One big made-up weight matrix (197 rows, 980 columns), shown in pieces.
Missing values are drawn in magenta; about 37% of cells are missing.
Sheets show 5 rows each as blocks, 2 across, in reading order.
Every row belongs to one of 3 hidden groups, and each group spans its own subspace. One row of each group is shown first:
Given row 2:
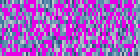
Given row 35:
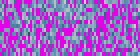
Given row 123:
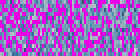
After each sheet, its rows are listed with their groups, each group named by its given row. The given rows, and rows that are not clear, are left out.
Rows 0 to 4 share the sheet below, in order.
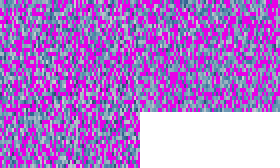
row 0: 35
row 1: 35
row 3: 35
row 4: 35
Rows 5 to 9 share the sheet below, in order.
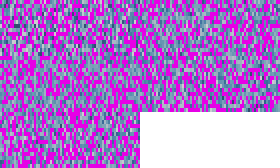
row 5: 35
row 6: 123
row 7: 35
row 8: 35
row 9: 123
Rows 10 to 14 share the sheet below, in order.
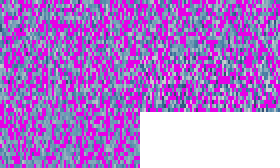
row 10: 2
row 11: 2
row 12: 2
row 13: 35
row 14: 2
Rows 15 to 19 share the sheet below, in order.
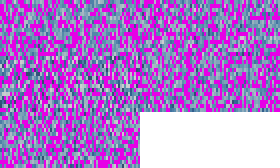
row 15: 35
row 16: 2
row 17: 123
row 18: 2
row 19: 35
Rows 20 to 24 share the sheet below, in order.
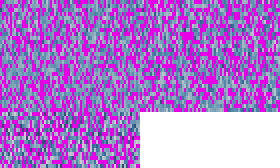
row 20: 2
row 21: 2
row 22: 123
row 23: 2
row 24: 35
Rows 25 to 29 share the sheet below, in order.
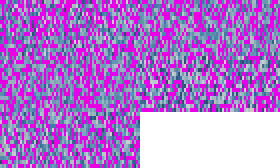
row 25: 123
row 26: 2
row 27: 35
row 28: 35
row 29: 123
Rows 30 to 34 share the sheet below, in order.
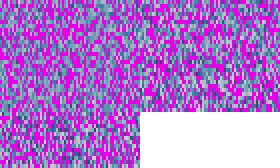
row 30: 2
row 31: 2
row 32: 2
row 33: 2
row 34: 2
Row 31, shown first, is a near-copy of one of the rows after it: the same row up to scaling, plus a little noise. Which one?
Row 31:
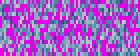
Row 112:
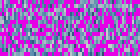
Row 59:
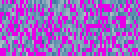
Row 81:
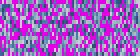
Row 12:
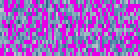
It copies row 81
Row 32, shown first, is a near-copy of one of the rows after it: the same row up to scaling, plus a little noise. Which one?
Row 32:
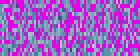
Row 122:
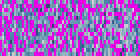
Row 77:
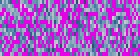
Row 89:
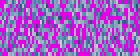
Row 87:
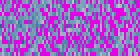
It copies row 89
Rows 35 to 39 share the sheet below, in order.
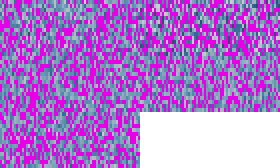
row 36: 2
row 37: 35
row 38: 123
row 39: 35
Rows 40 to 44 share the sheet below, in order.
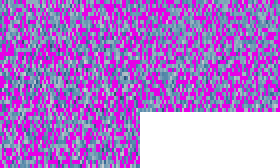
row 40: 2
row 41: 2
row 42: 2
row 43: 123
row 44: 2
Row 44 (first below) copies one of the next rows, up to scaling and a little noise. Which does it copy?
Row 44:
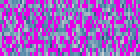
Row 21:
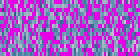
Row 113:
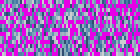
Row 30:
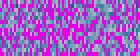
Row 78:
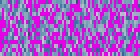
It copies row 113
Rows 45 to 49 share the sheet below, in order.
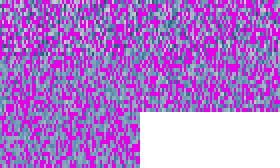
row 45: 123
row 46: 123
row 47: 35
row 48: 35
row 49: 35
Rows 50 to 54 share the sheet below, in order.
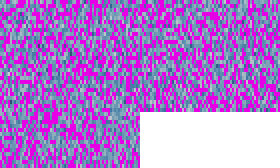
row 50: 35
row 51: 35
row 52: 123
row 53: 123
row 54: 35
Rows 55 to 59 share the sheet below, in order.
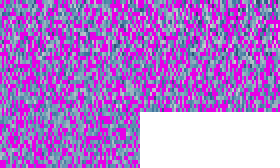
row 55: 35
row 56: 2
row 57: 35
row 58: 123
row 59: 2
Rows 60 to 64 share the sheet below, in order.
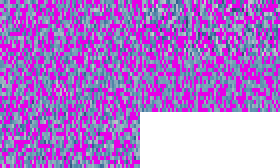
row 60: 123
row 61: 123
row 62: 123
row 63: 35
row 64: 35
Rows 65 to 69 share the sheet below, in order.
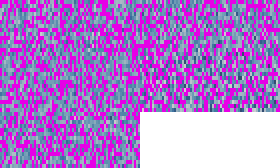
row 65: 123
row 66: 2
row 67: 35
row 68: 35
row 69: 35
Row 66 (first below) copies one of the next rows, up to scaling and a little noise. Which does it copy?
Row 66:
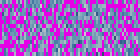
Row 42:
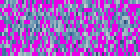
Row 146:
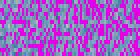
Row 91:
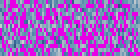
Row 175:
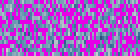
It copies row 42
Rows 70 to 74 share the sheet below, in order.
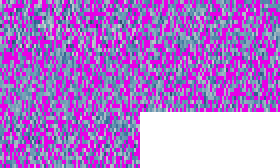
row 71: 35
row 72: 123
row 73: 2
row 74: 123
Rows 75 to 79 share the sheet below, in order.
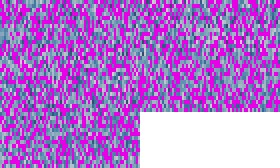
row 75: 35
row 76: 35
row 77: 2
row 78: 2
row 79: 123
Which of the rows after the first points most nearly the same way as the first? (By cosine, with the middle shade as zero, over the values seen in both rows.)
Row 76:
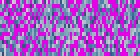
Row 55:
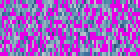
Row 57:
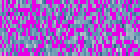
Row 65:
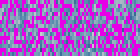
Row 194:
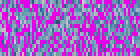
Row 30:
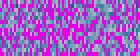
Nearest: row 57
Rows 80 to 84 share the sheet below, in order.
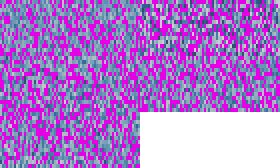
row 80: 123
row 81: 2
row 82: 35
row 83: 35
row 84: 123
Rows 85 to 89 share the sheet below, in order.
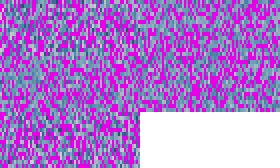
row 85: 123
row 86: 35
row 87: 2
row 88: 35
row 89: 2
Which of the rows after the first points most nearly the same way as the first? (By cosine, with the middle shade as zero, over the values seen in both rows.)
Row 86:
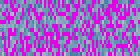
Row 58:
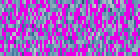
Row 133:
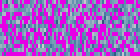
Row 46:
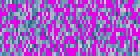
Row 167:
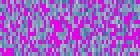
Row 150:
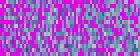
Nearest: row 150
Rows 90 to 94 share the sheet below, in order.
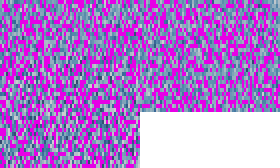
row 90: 123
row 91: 2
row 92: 35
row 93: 123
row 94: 123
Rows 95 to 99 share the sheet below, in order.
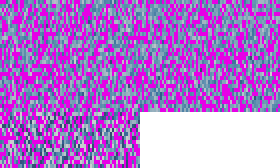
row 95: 123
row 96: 2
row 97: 35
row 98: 123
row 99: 35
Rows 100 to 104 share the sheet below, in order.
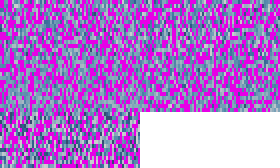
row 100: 2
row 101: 35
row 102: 2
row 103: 123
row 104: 35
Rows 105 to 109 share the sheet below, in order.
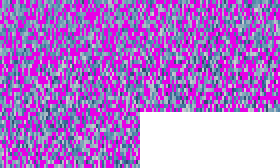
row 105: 123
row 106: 35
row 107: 35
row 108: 35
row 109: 2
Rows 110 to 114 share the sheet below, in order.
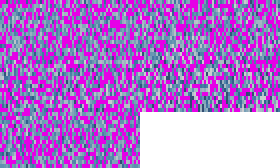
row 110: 123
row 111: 123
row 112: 2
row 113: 2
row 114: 2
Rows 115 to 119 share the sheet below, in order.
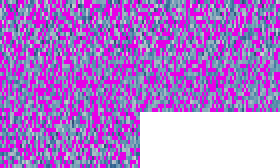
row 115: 123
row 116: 2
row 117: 35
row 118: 2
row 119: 35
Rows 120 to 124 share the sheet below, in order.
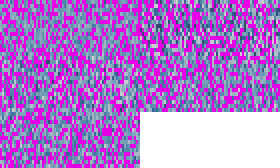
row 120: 123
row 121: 2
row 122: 2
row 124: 35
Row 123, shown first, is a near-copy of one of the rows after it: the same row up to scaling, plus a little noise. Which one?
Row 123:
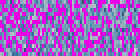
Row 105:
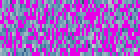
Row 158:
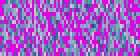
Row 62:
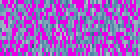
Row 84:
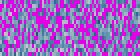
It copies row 105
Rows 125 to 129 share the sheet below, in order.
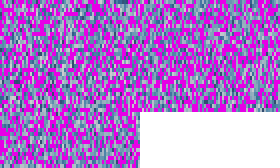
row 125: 123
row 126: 35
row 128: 35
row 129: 123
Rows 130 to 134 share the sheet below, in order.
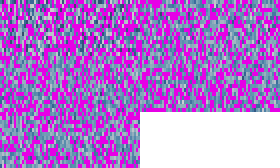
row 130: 35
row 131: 35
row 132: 2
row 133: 35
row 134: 35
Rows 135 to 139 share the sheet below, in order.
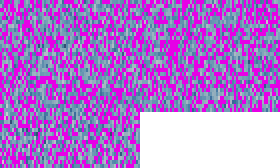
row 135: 35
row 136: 2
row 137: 2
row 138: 2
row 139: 35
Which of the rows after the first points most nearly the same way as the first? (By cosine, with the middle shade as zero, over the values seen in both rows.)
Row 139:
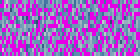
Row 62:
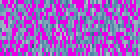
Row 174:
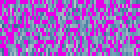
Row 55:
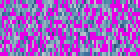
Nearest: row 62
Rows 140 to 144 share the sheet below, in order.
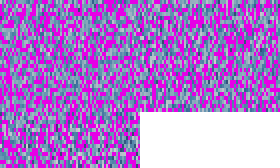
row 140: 123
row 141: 2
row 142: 35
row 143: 35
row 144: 2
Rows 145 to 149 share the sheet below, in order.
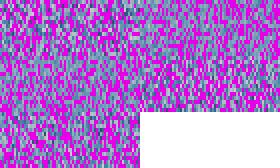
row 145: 123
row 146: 2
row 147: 35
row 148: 123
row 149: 123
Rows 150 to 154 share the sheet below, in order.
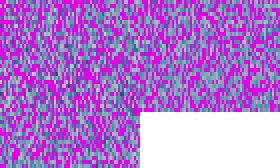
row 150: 35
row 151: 35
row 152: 2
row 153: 2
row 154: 2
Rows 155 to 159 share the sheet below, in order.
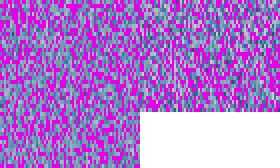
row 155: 123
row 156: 2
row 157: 123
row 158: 123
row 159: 123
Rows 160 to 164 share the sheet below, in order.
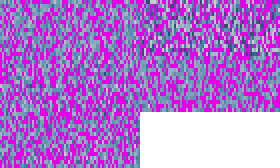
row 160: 123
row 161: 35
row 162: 2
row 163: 123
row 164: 123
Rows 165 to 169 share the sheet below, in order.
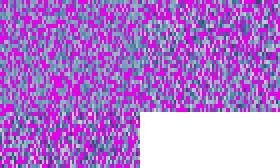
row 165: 35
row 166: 2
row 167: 2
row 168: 35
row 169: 123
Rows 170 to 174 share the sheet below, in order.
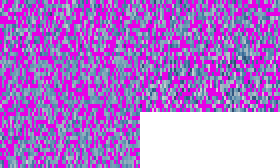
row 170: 123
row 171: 35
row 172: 123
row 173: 123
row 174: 35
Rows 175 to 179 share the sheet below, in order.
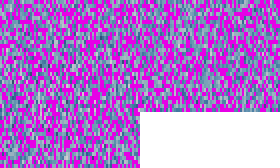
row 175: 2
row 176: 35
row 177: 35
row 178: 123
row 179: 35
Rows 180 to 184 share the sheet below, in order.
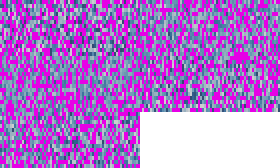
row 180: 35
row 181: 2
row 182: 2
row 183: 123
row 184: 35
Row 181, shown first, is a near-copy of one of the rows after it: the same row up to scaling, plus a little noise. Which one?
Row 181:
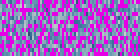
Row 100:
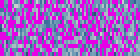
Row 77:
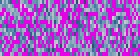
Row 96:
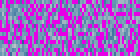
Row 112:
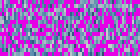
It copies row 77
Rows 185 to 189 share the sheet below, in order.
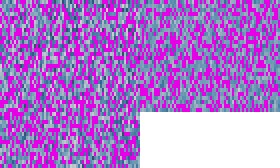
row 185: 35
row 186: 123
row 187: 123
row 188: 123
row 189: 35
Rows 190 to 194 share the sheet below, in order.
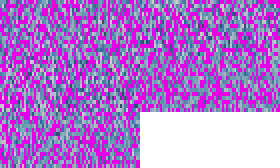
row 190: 35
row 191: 2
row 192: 35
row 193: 2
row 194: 123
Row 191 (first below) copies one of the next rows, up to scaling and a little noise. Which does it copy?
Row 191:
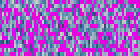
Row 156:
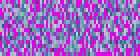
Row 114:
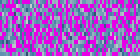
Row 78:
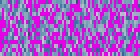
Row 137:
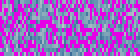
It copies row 114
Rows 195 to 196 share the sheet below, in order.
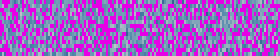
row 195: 35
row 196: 2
